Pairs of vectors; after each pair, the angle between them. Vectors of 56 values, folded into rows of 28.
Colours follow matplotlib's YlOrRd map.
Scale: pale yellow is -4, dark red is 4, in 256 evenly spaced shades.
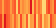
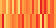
partly opposed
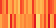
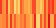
nearly parallel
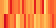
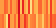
orthogonal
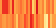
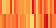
nearly opposite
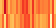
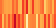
orthogonal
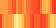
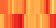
nearly opposite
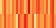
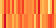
partly aligned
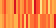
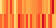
orthogonal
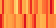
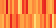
partly opposed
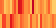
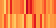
orthogonal
